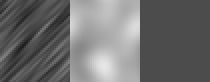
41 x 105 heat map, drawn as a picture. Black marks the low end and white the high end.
It is made of 1 by 3 panels. Panel 1,1: low, slanting up to the right. Panel 1,2: high, smooth. Panel 1,3: low, flat.
